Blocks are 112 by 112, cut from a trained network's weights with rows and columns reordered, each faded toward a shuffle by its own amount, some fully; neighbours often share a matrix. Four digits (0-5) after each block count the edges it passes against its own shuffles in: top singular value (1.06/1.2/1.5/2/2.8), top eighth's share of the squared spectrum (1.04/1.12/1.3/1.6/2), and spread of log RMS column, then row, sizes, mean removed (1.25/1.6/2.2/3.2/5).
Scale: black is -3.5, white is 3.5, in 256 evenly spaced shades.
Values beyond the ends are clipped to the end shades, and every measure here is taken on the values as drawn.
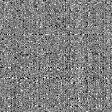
3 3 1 3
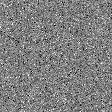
0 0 0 0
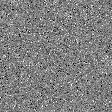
0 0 0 0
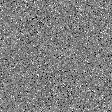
1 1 0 0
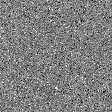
0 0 0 0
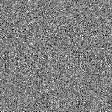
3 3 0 2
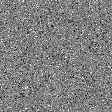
0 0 0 0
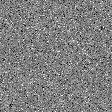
0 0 0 0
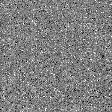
2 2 0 1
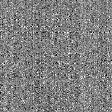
3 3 1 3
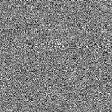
3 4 1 3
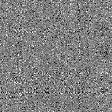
3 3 2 2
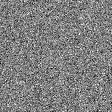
1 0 0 0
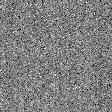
1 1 0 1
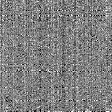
4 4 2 3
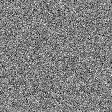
1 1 0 0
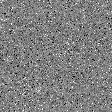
0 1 0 0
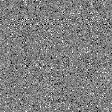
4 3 2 2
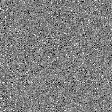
3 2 2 1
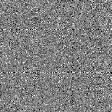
3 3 2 2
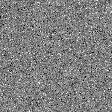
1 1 0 1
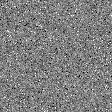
1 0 0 0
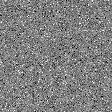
1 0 0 0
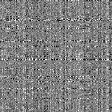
4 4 1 4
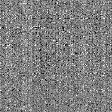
3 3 1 3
